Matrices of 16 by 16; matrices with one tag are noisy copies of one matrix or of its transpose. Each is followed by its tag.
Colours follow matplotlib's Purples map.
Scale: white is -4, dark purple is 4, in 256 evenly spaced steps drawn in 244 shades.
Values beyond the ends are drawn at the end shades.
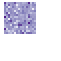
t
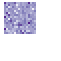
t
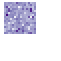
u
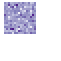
u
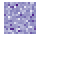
u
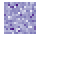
u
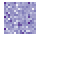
t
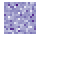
u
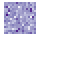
u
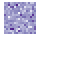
u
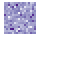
u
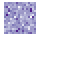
u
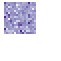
t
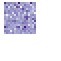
t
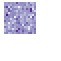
u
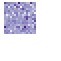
t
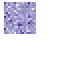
t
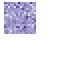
t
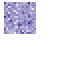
t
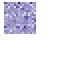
t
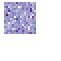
u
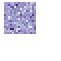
u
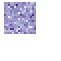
u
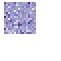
t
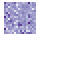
t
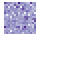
t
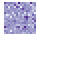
t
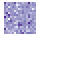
t
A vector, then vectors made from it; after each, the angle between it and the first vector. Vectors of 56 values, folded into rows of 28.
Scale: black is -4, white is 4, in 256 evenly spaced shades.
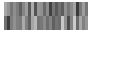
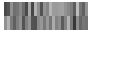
nearly opposite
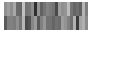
partly aligned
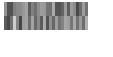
partly aligned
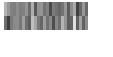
nearly parallel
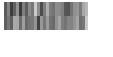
orthogonal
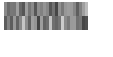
partly aligned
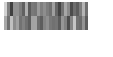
partly aligned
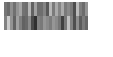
nearly opposite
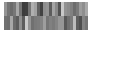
orthogonal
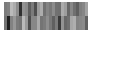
partly aligned
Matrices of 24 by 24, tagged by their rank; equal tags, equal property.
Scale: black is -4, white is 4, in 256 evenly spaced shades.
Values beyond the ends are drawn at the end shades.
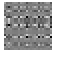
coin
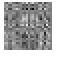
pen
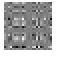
coin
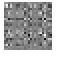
pen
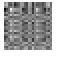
coin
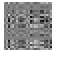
coin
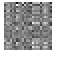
pen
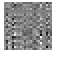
pen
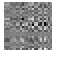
coin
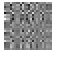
coin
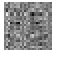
pen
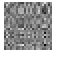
pen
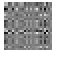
coin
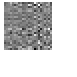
pen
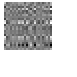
coin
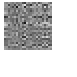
pen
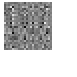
pen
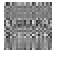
coin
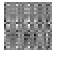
coin
